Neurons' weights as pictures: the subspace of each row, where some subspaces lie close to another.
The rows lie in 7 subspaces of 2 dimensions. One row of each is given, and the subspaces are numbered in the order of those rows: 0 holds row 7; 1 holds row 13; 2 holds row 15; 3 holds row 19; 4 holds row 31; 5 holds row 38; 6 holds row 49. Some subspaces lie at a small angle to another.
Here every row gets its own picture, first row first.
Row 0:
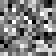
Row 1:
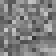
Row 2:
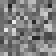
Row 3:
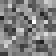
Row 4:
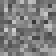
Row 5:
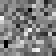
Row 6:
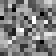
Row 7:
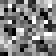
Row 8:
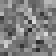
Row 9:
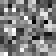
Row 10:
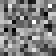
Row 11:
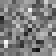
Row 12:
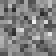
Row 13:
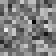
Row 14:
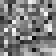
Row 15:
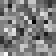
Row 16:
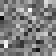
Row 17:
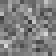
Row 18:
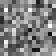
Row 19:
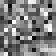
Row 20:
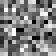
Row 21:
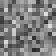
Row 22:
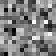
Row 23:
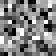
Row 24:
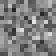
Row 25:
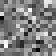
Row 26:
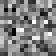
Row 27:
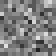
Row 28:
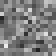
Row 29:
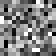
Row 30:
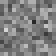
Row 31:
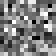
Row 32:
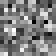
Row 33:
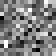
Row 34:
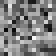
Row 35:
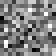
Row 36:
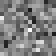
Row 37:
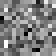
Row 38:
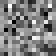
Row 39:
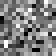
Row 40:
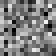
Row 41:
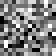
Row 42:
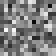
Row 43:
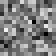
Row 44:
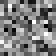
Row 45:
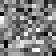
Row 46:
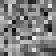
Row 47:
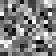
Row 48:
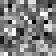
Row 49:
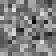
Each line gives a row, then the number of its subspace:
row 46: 3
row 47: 4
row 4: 4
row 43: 1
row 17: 1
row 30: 1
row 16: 5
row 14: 3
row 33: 5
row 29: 6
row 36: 0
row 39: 4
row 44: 1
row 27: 5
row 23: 2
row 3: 0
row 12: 6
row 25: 5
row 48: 2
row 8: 2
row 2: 5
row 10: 4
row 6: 6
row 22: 0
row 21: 2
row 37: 6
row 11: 2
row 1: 3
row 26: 6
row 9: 0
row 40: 2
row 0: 5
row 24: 6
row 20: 6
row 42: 4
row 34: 3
